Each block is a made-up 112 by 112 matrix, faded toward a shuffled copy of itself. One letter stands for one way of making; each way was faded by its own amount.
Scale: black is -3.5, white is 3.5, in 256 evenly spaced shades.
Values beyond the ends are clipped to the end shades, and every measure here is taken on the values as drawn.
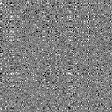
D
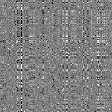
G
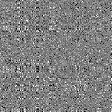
D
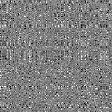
D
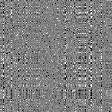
G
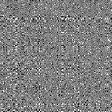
D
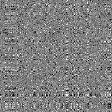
D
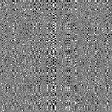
G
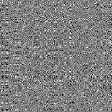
D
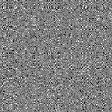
D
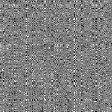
G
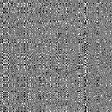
G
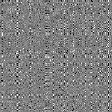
G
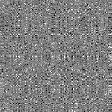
D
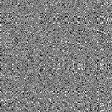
D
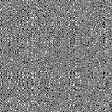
D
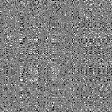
D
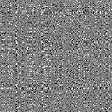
D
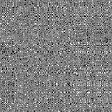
D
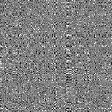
D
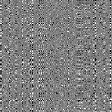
G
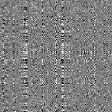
G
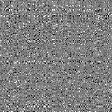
D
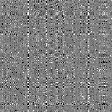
G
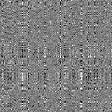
G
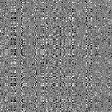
G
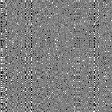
G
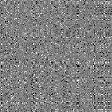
D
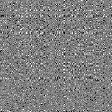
D
